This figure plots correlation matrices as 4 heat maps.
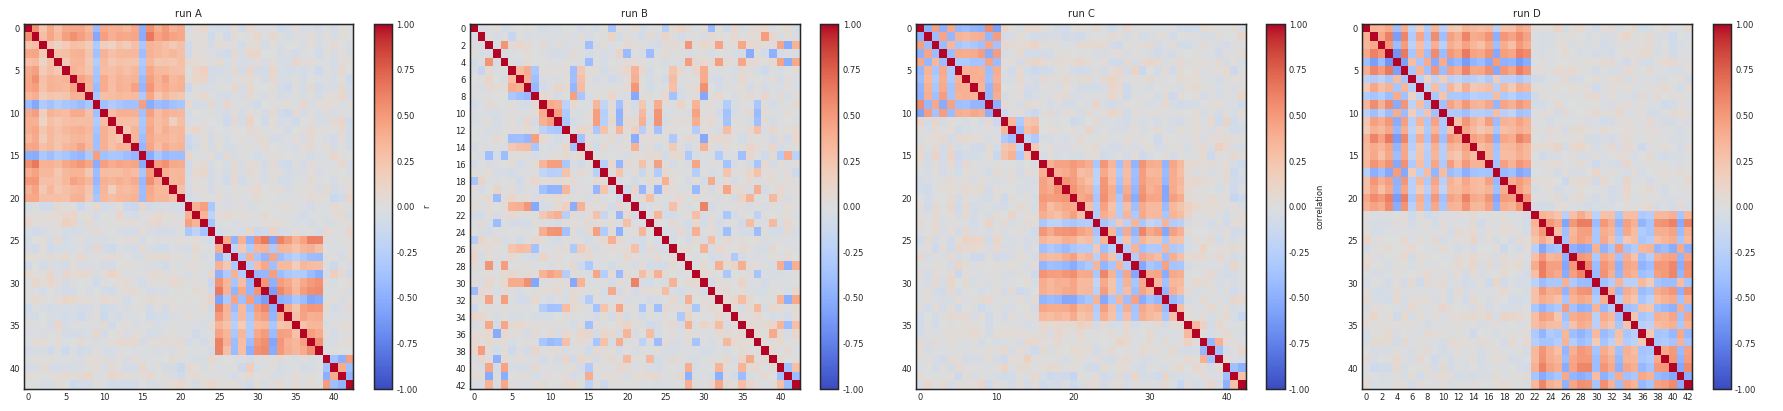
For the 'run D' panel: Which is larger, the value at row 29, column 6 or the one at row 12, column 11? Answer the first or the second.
the second
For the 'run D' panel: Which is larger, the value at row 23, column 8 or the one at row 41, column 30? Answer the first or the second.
the second
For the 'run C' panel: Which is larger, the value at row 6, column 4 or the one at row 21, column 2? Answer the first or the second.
the second
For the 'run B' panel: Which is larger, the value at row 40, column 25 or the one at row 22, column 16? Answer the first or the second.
the second
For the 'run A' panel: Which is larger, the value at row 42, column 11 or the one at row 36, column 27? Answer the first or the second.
the first
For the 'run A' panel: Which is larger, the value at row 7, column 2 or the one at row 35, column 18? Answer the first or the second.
the first
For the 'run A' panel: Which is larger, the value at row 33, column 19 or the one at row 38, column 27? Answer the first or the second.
the first
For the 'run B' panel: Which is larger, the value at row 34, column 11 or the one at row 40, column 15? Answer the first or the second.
the first
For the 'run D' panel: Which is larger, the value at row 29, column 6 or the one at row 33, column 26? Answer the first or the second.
the second
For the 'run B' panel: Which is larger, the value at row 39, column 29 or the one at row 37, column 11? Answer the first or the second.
the first
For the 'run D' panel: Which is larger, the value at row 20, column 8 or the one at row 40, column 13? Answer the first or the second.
the second
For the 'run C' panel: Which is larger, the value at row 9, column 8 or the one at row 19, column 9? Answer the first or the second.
the second
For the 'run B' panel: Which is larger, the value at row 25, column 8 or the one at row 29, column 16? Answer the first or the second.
the second
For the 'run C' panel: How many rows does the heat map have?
43
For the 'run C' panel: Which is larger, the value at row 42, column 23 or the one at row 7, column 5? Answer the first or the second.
the second
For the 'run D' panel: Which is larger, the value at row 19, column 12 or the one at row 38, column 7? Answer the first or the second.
the first
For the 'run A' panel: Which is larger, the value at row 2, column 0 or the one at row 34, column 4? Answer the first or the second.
the first
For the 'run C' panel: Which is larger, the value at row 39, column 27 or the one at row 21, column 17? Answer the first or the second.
the second
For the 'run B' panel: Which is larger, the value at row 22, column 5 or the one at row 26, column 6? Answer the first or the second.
the second
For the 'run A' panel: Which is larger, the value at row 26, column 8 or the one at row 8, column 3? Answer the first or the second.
the second
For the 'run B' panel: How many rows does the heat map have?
43
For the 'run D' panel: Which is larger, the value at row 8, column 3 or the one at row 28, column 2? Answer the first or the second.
the second
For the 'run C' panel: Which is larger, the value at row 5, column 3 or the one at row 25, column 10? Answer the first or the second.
the first
